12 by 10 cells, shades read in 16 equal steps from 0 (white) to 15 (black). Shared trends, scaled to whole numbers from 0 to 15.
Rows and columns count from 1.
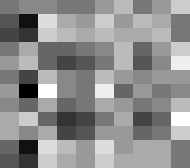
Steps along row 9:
down up up down down down up down down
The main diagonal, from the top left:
8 14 3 9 10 4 9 8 9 3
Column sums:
93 113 58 92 94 57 66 87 76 59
